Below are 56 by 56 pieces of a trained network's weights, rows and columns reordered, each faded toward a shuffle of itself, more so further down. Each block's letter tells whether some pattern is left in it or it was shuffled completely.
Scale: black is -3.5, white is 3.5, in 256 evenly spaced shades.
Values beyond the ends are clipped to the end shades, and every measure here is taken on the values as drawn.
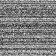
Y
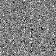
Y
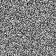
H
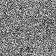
H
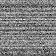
Y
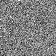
H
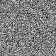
H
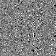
Y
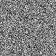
H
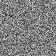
H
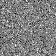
H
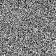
H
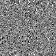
Y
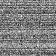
Y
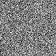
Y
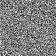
H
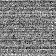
Y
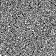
H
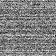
Y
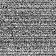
Y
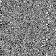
Y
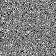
H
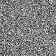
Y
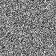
H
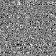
Y
